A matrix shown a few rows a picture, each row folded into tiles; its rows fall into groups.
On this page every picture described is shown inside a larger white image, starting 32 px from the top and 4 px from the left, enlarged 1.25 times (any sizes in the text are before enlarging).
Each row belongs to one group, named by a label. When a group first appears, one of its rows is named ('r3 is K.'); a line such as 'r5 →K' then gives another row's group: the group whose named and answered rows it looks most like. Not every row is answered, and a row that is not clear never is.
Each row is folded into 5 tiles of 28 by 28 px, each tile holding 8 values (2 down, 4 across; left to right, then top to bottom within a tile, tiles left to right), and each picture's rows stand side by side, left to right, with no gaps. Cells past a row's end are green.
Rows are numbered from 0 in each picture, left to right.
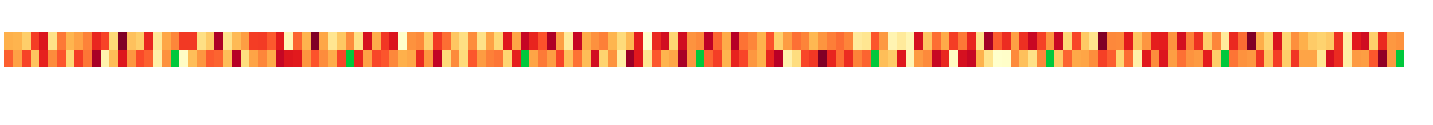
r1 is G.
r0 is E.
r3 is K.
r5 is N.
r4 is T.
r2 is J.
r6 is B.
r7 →K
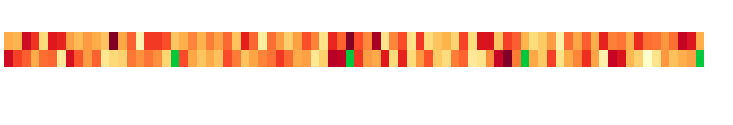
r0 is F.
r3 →N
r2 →K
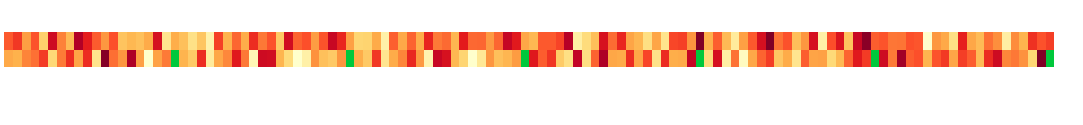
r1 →N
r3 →J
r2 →N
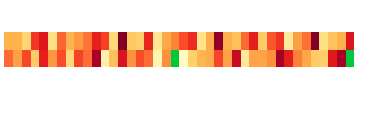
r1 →G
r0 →E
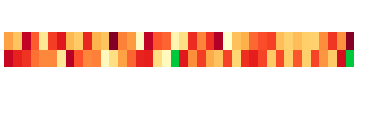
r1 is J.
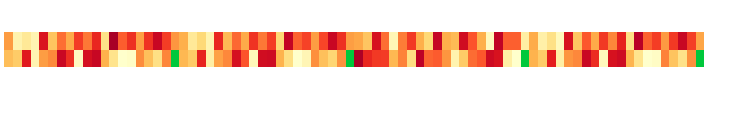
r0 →N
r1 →N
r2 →F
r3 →N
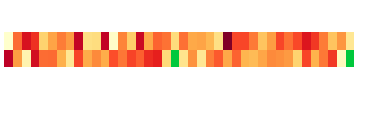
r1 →B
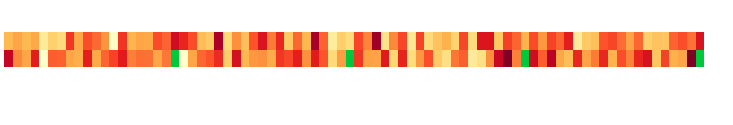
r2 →K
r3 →J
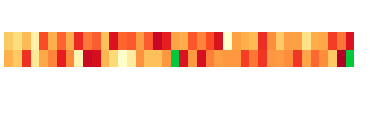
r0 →N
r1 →J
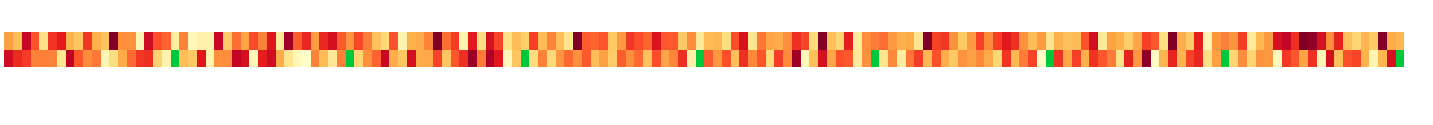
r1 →N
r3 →B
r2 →G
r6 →E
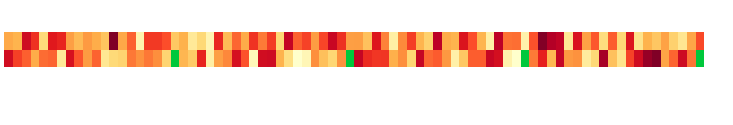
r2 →F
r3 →T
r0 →F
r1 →N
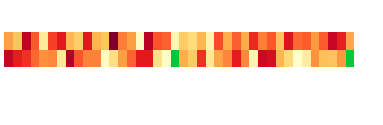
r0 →F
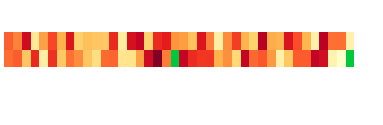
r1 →F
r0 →K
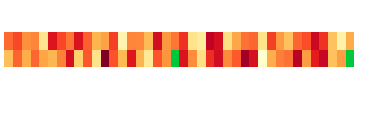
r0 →K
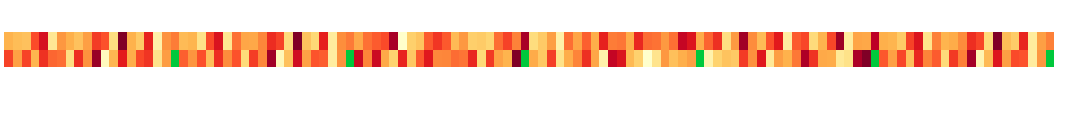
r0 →E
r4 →G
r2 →J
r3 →N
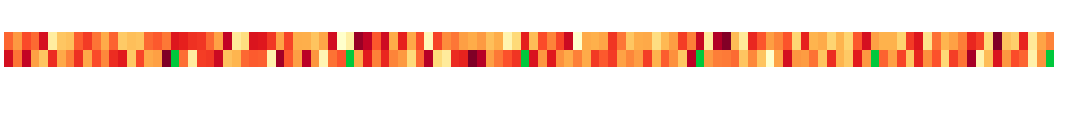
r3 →J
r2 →T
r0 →J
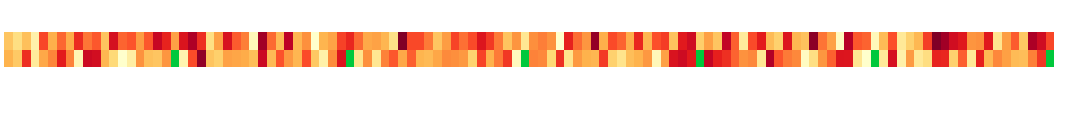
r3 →K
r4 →F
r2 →B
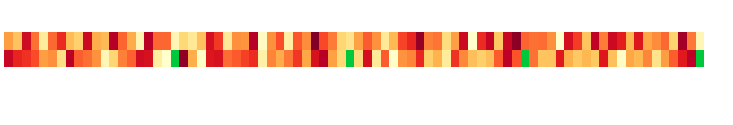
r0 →F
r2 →K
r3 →K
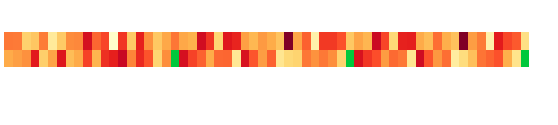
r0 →G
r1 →F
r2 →F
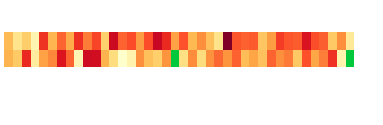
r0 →N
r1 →B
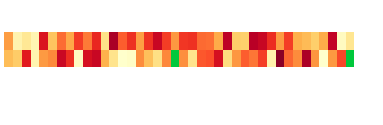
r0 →N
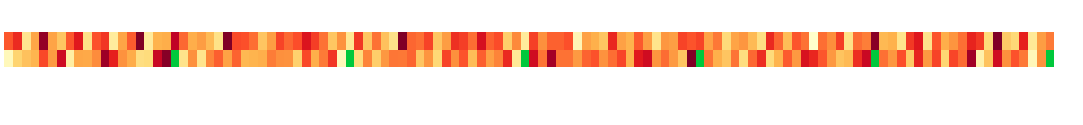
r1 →B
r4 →G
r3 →J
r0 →G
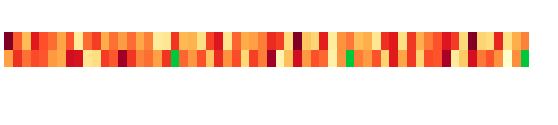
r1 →E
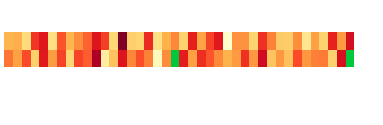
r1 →J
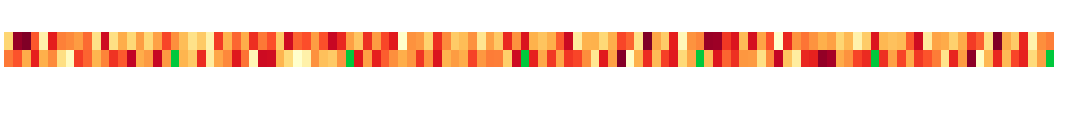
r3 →E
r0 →T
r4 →T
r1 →N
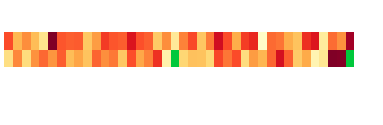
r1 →G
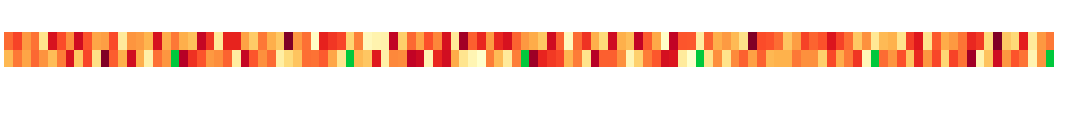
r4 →B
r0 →K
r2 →N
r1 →F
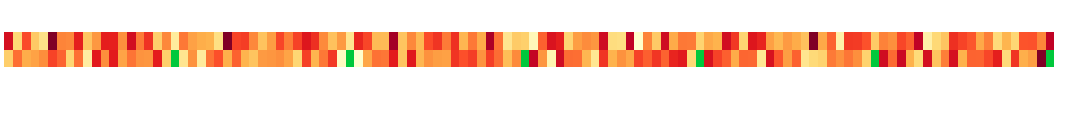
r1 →B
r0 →B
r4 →F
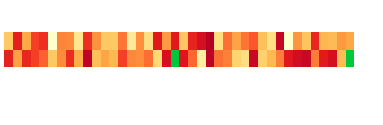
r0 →J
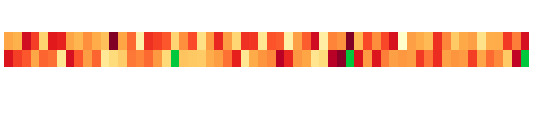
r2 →J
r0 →F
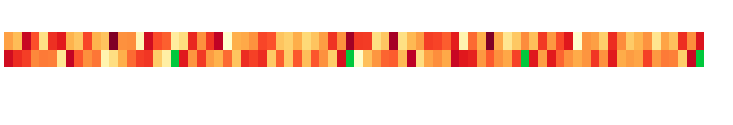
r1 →J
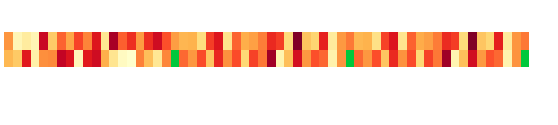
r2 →E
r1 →E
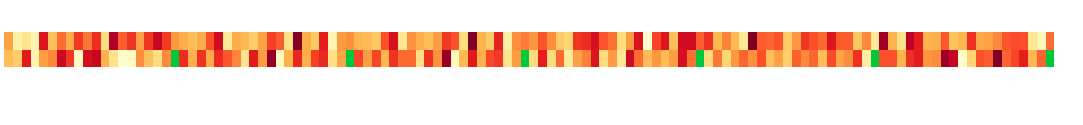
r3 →K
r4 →B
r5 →T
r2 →E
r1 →E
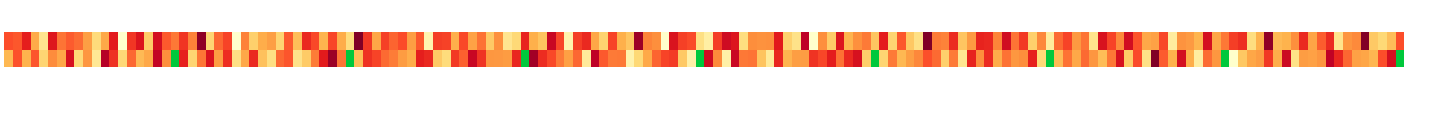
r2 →T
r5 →B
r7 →G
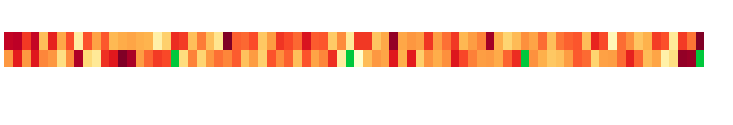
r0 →T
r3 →G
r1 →B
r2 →G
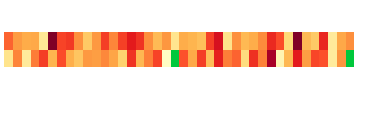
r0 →B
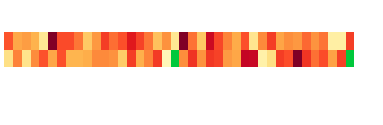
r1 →T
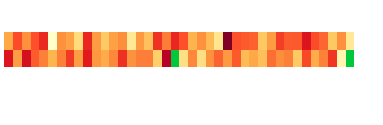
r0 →J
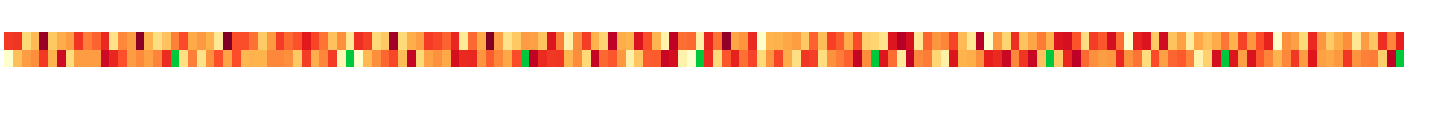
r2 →G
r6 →T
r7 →J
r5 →T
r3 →F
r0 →G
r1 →B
